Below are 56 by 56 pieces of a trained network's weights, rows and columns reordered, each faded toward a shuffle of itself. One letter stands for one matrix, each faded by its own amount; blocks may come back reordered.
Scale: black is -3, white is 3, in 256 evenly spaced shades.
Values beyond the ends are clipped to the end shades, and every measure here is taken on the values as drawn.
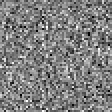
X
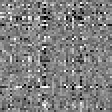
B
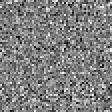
X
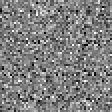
X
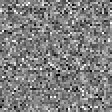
X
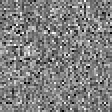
X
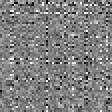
B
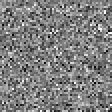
X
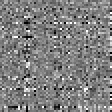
B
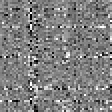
B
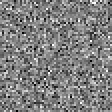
X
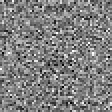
X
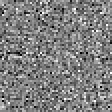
X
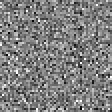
X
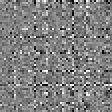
B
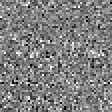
X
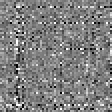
B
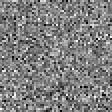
X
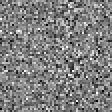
X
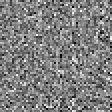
X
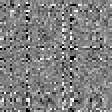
B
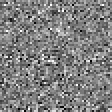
X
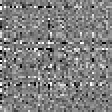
B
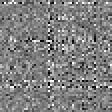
B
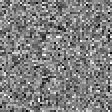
X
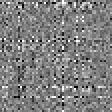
B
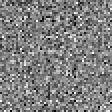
X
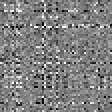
B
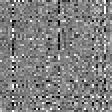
B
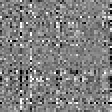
B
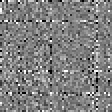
B
